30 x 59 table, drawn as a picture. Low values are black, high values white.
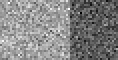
No regular stripes run through it. Overall the values sit about 50% of the way up the scale. The left part is higher, up to a seam about 60% of the way across.
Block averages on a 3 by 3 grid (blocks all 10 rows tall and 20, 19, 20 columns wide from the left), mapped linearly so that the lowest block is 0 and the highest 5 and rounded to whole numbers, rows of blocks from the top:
540
540
540
